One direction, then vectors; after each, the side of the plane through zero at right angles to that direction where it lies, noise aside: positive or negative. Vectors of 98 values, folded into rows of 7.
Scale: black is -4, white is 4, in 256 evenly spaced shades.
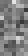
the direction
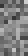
negative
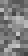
negative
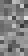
positive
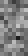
negative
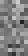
positive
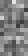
positive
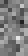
positive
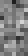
negative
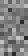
positive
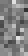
positive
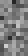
negative
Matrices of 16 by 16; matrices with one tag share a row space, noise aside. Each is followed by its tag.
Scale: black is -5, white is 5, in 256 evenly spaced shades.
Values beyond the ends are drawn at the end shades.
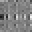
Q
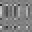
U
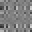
Q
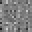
U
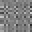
Q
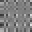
Q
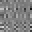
Q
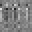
U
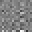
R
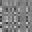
U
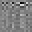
R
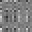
U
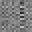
R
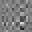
R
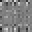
U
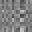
R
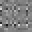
U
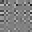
Q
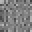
Q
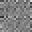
Q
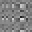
R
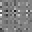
U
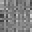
Q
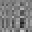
R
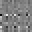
U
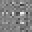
R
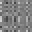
U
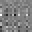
U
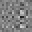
R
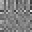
Q
